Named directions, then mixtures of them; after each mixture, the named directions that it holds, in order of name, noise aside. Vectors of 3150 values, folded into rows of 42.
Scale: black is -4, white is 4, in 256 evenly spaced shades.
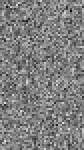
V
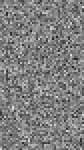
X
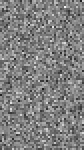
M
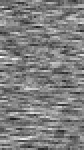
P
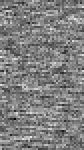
P, X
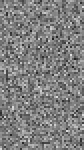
X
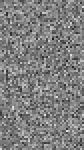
X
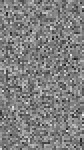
X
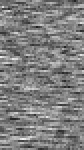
P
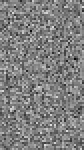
M, X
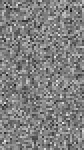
V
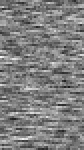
P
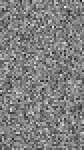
M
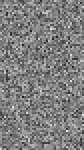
X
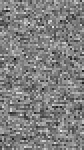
M, P
